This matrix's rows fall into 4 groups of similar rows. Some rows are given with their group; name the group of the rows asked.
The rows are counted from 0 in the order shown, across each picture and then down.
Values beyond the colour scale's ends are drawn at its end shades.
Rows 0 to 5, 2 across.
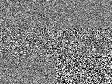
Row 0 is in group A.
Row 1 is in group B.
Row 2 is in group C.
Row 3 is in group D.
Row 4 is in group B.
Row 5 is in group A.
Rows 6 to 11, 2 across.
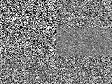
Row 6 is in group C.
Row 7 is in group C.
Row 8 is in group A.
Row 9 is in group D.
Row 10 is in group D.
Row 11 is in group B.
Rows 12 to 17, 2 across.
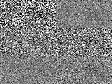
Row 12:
D
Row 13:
D
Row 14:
D
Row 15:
C
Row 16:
A
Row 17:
D
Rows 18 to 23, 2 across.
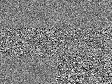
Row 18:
B
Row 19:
A
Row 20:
D
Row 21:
B
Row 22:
D
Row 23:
C
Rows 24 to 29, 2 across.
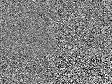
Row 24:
A
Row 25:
C
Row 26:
C
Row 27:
B
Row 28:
C
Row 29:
B
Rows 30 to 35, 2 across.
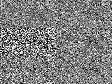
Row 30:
D
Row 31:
B
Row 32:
C
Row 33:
D
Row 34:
C
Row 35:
B
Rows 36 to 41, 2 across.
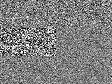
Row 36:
C
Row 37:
B
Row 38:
C
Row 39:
B
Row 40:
D
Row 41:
D
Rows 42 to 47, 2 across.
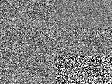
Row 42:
B
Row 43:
C
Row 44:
D
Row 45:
D
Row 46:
B
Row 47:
B
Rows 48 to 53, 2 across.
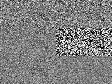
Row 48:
A
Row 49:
B
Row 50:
B
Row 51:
B
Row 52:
B
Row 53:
D
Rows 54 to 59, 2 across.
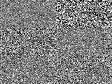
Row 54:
A
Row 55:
A
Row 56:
A
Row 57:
C
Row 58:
C
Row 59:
D
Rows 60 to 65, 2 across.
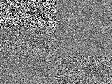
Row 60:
A
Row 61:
C
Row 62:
B
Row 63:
B
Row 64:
B
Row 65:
D
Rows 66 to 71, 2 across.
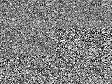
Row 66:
B
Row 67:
B
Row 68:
D
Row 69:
B
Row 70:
A
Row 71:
B
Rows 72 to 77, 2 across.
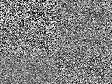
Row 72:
A
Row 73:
D
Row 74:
B
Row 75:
A
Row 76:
D
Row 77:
B
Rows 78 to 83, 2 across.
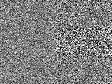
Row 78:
A
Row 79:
D
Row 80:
B
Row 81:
A
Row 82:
A
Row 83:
D
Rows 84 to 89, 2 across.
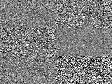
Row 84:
D
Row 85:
C
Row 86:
C
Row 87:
C
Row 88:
B
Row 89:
B
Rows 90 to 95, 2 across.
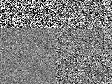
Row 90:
D
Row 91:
C
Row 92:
C
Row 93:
C
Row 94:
D
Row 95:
D
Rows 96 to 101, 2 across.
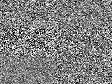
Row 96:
B
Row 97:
C
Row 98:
B
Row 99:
D
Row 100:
A
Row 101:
C
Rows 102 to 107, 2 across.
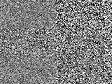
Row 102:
A
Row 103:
B
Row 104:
B
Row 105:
A
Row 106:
A
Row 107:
C
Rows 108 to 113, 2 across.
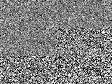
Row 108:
A
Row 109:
C
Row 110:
A
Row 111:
B
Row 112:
A
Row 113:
B
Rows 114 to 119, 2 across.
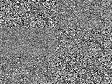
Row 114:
A
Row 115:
B
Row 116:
B
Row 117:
B
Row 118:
C
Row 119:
A
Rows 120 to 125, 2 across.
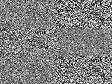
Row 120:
D
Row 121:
B
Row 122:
B
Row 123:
C
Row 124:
D
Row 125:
B
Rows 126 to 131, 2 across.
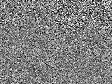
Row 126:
D
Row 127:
C
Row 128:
B
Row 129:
A
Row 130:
D
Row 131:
B
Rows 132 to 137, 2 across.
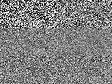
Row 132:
B
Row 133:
A
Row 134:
B
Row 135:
A
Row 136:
A
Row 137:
B
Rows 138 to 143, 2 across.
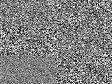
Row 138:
C
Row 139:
D
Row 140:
A
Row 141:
C
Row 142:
A
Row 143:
D
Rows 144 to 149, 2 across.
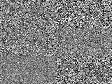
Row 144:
A
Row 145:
C
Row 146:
C
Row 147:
B
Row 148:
C
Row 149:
D
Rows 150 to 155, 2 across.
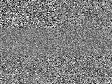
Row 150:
C
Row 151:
D
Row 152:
C
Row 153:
A
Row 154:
C
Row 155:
A
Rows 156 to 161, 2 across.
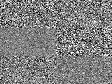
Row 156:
D
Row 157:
B
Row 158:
B
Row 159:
C
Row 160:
B
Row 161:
C
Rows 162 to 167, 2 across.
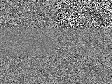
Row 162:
A
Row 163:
D
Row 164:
D
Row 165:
C
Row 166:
A
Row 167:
D
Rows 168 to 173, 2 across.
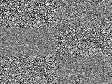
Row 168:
B
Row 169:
A
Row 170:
C
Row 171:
B
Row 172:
B
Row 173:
C
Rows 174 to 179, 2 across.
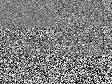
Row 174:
D
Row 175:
C
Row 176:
D
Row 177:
C
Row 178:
B
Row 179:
A
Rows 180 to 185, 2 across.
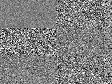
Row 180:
A
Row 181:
B
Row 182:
A
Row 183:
C
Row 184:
B
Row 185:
C
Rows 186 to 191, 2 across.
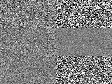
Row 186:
C
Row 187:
D
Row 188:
C
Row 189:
C
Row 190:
A
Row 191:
C
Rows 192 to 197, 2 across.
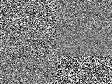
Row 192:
C
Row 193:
A
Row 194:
A
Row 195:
A
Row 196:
C
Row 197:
D
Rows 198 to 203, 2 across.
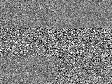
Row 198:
D
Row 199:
A
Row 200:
C
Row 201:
C
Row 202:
C
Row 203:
B
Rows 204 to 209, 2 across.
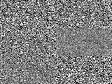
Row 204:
C
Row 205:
C
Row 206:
D
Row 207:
A
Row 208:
D
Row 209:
C
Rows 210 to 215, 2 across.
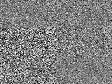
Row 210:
C
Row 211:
D
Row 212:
B
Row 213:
C
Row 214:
A
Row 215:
D
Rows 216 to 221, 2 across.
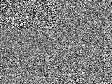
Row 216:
C
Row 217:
A
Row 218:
D
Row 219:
C
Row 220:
B
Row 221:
C
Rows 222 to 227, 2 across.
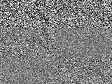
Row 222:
B
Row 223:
C
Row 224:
C
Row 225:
D
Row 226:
A
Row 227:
B
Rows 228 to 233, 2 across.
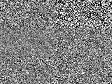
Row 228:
A
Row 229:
B
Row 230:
A
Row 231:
B
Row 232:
D
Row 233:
C
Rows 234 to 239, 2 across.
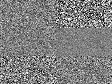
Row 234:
C
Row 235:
B
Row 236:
A
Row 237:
B
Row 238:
A
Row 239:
D
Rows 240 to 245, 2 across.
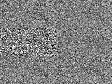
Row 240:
B
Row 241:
B
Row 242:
C
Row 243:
D
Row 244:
B
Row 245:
B
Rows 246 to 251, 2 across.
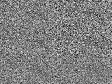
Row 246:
B
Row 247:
A
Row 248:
B
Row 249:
D
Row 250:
D
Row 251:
D
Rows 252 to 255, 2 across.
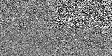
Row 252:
C
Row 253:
C
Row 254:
D
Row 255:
B
